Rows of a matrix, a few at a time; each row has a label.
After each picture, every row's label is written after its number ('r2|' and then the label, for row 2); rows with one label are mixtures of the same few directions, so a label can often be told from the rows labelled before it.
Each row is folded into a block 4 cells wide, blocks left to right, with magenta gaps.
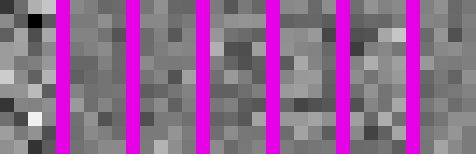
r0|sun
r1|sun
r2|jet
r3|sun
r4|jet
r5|sun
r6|jet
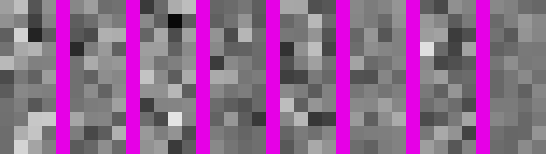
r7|jet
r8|sun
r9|sun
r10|jet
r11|sun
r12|jet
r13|sun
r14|sun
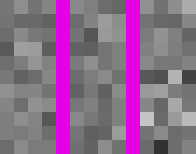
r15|sun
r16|sun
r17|jet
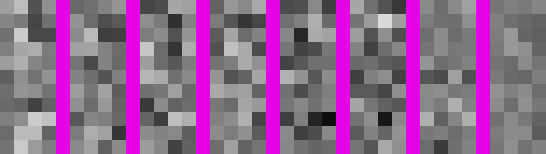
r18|jet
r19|sun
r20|sun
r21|sun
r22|jet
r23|sun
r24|jet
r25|sun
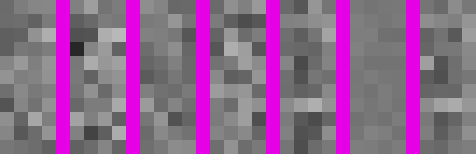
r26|sun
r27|sun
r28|sun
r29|sun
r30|jet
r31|sun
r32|jet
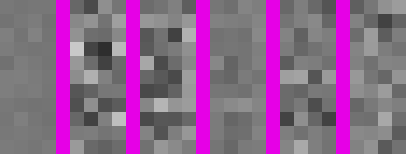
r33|jet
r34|sun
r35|jet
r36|jet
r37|jet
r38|sun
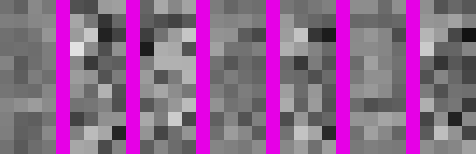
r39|jet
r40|sun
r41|sun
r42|sun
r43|sun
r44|jet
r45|sun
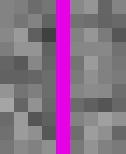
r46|sun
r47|jet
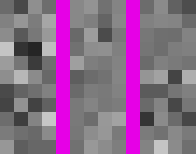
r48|sun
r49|jet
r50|jet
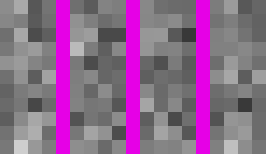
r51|jet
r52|sun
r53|sun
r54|jet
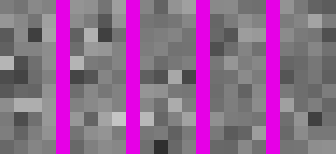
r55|jet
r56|jet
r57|jet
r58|sun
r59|sun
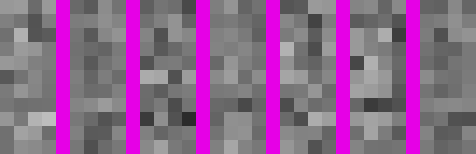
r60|jet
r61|jet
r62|jet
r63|jet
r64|sun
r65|jet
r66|jet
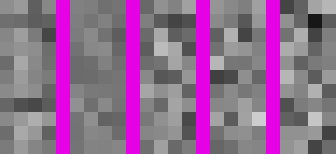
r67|jet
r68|sun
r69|sun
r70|jet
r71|sun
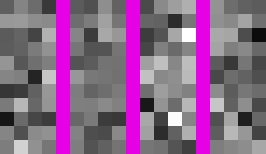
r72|jet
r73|jet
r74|sun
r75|sun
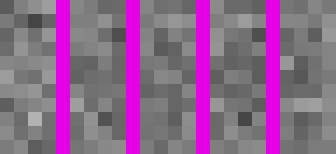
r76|sun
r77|sun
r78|sun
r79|sun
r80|jet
